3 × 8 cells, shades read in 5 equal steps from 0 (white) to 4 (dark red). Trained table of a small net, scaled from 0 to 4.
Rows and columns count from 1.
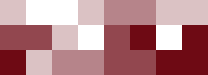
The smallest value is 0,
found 4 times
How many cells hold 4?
5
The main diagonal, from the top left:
1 3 2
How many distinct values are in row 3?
4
